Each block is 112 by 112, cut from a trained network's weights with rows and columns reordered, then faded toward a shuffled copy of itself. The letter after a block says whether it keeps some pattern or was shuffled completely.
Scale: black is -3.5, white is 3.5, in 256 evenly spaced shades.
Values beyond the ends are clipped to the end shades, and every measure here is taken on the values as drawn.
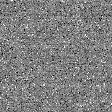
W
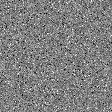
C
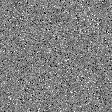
C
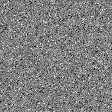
C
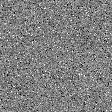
C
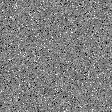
C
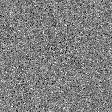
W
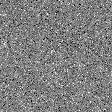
C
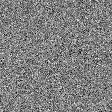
C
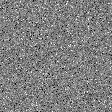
C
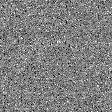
W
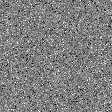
C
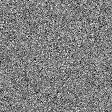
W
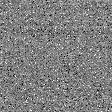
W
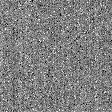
W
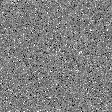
C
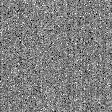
W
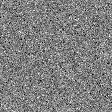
C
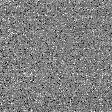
W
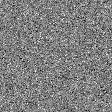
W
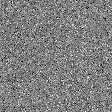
C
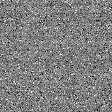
W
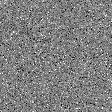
C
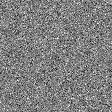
C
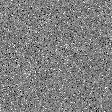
C
